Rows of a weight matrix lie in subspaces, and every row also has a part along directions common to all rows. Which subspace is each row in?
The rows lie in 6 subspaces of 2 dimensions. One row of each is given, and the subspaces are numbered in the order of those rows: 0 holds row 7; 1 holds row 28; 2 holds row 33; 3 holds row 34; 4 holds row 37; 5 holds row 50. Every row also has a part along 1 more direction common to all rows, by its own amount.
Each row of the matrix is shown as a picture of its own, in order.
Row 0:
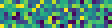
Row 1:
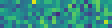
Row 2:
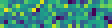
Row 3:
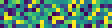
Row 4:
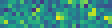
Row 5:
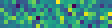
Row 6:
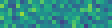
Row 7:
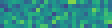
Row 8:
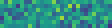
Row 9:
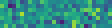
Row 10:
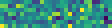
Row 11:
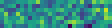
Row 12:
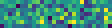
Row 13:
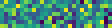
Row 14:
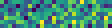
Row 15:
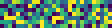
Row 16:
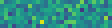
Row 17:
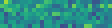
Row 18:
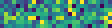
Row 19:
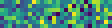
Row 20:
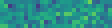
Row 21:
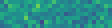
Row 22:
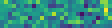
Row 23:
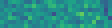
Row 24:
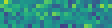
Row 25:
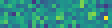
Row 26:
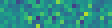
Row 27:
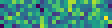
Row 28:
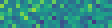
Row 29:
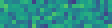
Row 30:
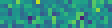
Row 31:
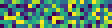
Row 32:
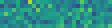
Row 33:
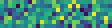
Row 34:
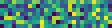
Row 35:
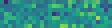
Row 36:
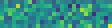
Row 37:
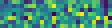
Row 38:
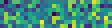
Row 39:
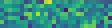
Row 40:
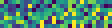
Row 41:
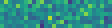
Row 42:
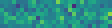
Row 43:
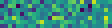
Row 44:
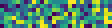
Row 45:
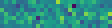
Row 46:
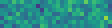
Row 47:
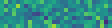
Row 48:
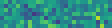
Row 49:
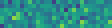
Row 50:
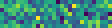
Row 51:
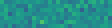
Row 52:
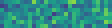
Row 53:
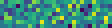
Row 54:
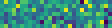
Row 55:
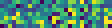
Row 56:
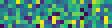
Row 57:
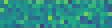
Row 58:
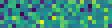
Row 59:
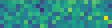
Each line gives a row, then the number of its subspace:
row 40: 1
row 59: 3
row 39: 4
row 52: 0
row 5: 5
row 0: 2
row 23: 4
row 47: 3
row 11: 4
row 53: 2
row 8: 2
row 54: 3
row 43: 1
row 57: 5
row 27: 3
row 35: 4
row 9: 1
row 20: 1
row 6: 1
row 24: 4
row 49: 2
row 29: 0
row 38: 4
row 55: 2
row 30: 5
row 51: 0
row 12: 4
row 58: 1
